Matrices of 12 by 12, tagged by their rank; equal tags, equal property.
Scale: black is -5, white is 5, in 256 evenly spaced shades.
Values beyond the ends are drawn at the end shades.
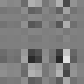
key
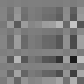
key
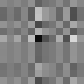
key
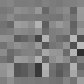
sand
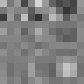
sand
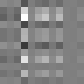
key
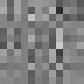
sand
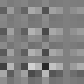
key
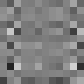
sand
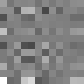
sand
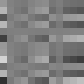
key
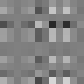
key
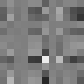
sand
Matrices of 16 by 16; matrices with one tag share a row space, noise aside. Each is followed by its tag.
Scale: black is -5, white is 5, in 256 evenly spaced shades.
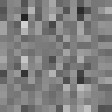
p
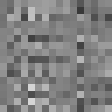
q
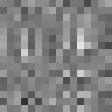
p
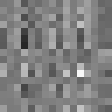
p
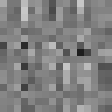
p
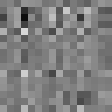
p
